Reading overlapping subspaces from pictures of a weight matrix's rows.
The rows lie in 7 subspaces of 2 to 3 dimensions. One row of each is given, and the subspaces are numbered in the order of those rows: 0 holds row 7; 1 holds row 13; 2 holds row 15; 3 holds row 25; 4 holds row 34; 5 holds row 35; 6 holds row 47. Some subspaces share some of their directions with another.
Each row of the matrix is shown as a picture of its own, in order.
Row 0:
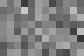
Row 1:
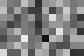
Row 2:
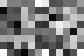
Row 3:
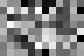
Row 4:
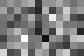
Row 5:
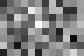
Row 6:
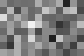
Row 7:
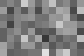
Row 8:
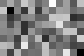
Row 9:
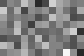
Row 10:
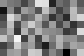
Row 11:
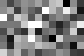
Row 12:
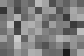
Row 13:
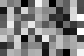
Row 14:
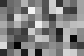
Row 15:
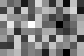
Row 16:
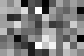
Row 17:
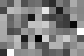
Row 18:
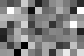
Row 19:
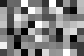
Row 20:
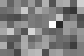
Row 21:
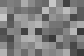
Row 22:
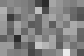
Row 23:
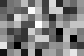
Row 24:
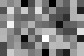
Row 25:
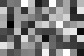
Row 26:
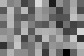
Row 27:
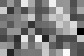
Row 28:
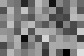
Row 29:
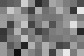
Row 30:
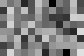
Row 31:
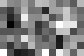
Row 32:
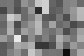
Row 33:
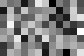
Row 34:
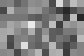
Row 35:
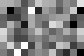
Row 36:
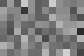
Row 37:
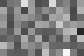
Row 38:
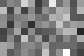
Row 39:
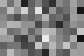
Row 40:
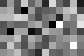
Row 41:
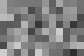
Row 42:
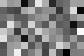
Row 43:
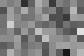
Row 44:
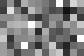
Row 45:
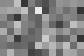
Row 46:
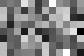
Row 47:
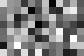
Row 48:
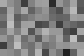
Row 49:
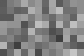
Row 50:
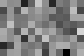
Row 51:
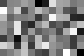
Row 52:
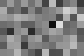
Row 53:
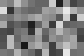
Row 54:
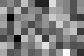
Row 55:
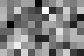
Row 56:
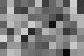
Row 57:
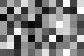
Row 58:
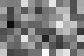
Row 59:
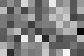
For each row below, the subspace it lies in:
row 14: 6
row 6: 2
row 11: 2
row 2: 0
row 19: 6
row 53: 4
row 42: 5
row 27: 3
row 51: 0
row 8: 5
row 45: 1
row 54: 1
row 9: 0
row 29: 5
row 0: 4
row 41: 6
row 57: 2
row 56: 4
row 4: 6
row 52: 4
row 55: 3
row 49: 6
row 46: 2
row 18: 5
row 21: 2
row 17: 3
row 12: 1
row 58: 0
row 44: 4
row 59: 3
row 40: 4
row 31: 0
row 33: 1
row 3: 1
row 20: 4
